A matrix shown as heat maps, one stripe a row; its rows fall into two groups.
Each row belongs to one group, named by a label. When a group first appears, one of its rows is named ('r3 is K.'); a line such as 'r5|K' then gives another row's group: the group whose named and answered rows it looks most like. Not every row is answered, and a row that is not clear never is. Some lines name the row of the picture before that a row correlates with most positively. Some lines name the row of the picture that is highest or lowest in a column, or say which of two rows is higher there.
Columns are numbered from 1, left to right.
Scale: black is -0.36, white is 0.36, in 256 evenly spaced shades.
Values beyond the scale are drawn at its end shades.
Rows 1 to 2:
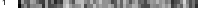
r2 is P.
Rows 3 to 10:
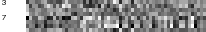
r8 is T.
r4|P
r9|T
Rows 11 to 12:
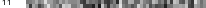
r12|P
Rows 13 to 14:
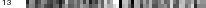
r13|T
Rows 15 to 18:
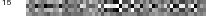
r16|T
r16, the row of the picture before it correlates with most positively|14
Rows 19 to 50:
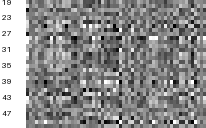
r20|P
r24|P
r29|P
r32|P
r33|P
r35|P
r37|T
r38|P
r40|T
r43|P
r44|P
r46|P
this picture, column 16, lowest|28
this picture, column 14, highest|41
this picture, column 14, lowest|25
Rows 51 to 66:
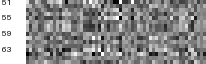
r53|T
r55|T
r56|P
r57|P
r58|P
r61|T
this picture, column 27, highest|55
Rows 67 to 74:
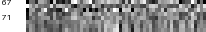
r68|P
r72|T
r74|T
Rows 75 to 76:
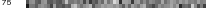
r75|T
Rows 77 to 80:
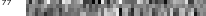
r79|T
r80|T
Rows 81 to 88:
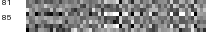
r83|P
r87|T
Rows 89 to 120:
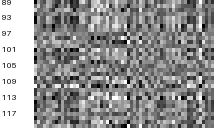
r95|T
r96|T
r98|T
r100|P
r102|T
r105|P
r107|P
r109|T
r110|P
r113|T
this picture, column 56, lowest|110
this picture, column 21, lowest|110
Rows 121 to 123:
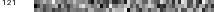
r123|T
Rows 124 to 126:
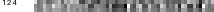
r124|P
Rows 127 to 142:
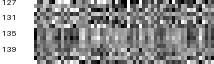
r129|P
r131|P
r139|T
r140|P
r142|P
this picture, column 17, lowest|142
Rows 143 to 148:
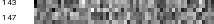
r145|T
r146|P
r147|P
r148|T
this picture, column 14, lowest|145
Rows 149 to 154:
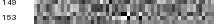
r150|P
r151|P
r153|T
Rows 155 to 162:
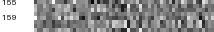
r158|P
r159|P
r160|T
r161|T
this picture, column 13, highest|159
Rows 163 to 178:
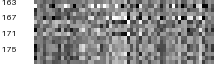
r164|T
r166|T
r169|P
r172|T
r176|T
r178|T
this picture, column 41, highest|164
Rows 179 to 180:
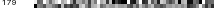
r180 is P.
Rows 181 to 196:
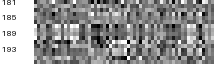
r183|P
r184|T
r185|T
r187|P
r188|P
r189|P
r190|P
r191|T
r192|P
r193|T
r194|T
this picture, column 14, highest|181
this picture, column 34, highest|191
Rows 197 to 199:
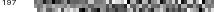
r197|T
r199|P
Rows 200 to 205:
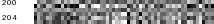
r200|P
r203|T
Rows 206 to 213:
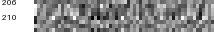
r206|T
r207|P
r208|P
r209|P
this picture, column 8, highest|209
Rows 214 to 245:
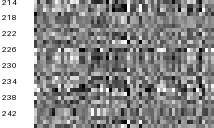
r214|P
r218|T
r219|T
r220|P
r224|T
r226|P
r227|P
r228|P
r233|P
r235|P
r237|T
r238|P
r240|T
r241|T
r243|P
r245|T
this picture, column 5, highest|236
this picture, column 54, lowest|236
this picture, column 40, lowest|226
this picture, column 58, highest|226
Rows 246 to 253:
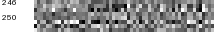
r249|T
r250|T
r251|P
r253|P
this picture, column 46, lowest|251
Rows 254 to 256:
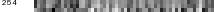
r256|T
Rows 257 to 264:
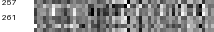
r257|T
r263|P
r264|T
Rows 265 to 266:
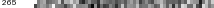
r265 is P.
